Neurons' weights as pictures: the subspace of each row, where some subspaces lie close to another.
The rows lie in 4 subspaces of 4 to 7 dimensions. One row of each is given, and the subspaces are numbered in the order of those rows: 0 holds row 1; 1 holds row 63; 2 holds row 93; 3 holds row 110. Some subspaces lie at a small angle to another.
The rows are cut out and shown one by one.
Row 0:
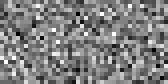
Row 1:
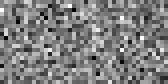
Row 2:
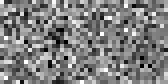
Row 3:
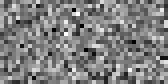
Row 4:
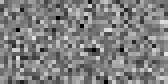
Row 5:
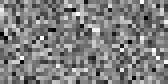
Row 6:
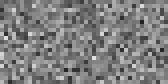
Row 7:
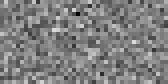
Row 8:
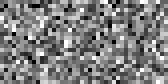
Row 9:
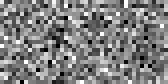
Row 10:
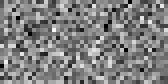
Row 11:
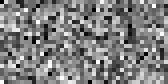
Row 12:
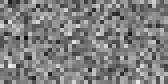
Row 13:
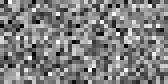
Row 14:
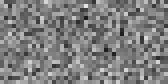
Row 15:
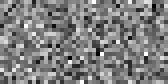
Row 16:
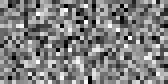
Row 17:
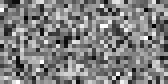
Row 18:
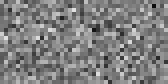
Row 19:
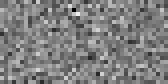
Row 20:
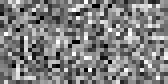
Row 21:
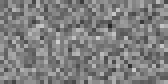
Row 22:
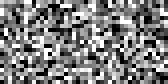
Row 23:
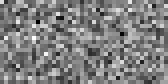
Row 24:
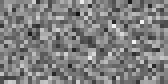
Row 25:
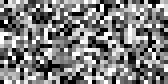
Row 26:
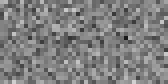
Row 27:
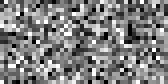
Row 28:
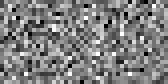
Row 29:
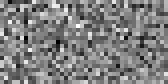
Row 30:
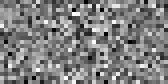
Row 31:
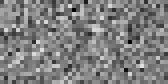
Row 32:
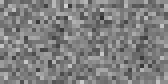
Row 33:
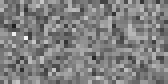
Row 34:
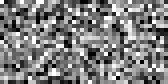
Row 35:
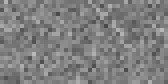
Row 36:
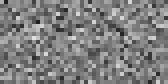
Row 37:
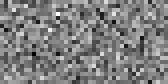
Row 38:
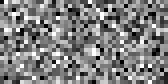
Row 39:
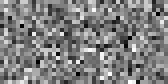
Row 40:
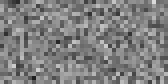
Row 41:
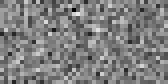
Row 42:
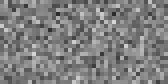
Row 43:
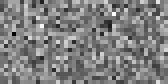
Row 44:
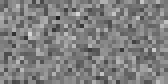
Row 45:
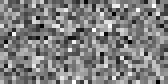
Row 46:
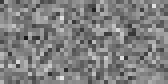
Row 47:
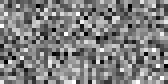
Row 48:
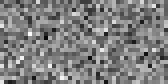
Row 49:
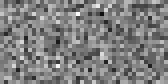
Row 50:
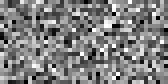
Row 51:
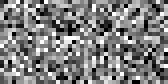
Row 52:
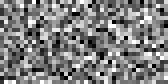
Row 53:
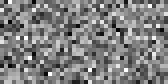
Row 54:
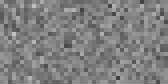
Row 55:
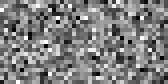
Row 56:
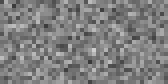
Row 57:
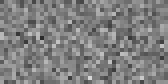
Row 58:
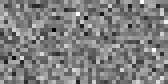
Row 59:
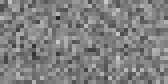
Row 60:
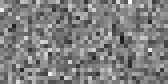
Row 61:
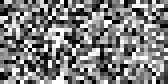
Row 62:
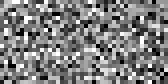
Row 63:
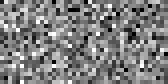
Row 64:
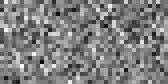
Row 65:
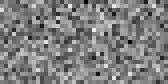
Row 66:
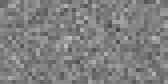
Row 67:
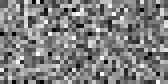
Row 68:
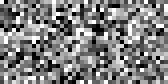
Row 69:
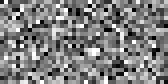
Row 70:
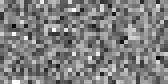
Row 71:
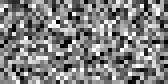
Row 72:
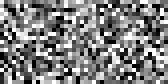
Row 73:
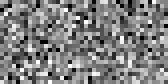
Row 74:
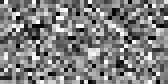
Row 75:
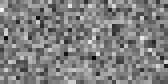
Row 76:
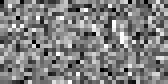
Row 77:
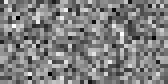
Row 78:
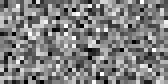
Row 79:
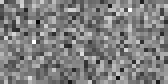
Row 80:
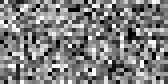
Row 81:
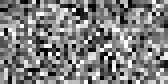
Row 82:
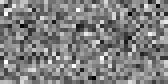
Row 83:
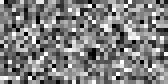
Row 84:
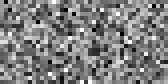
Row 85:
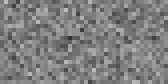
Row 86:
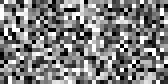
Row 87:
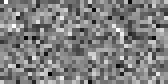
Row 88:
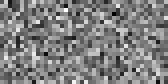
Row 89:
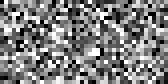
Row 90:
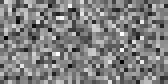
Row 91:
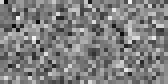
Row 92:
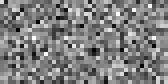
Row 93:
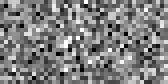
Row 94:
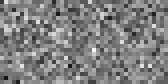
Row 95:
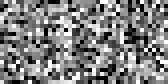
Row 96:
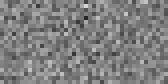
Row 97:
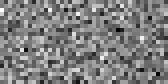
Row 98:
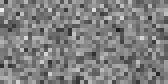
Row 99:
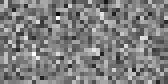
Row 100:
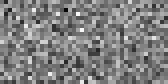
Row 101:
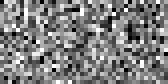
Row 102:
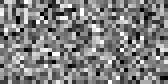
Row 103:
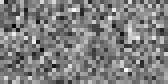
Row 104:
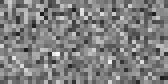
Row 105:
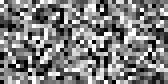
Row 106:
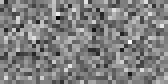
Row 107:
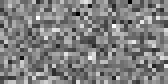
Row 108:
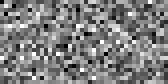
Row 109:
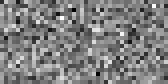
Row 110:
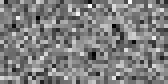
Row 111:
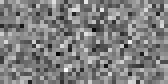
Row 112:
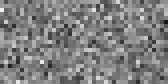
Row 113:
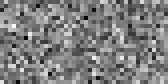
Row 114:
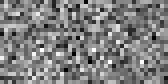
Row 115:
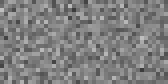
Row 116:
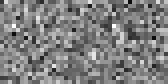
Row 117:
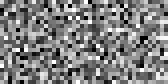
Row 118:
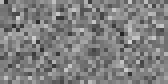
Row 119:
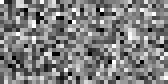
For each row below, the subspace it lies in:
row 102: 0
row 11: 0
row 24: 0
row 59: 1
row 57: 0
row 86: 0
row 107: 0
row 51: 2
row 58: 0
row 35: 1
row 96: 2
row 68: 3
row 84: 2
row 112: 1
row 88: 1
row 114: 2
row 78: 3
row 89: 1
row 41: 3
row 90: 0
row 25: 1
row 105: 0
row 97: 1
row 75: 0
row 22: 0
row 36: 3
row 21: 0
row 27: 3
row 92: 1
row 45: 3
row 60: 2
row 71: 2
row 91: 3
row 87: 3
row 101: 3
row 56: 2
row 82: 2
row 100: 2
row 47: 0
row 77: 2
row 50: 0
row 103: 3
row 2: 1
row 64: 1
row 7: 3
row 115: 1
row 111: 2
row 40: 1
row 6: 0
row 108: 2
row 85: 2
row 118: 3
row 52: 0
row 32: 1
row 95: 2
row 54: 0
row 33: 3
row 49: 1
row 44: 3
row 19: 3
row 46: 0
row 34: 0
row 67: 3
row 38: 1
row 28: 2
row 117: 1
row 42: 1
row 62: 1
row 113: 3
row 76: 2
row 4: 1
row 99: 1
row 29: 1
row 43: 3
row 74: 3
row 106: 3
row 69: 1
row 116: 3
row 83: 3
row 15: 2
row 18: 0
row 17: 1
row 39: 2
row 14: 2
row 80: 1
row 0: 0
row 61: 1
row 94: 1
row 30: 3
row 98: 1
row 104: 0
